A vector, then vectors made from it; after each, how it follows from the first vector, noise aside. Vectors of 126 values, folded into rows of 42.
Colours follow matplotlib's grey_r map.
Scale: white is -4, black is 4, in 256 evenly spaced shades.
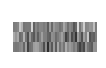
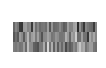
negated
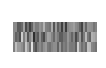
reversed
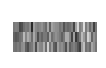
sign-scrambled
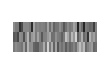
negated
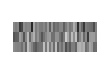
negated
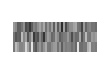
reversed
